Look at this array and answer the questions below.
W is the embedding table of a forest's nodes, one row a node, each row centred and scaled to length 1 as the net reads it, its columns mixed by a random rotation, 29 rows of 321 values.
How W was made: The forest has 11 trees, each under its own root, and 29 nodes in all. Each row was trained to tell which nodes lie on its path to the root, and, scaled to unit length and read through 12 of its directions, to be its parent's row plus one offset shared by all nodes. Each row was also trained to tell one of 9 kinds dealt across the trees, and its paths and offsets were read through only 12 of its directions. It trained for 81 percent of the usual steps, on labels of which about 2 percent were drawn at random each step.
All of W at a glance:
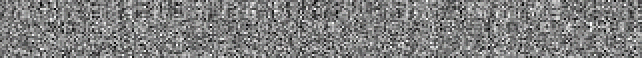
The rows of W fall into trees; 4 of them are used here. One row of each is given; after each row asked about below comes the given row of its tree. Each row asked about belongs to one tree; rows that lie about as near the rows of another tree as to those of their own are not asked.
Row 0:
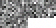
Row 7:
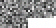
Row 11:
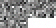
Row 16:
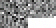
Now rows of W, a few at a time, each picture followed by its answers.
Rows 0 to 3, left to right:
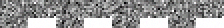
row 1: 11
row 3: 11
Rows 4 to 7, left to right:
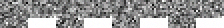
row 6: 7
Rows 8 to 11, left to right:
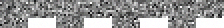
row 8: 7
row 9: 0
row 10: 16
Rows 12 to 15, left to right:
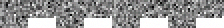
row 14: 0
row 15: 11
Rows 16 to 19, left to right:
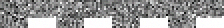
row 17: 0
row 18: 16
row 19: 7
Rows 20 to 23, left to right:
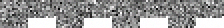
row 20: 0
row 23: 16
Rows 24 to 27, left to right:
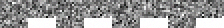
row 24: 16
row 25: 11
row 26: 7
